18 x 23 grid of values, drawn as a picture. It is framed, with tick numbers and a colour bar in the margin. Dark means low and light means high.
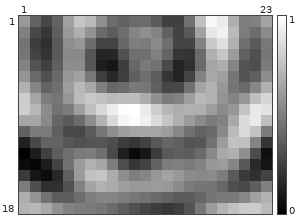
Rings spread out from the top middle. On average the colour sits 50% of the way up the scale. There are no lone odd cells. Horizontal stripes repeat 2 times down the table. The histogram is bell-shaped.
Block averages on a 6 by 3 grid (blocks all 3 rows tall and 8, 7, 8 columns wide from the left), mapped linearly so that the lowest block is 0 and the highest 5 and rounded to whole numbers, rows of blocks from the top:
2 1 5 | 1 0 2 | 5 5 5 | 2 4 4 | 1 1 2 | 3 2 3
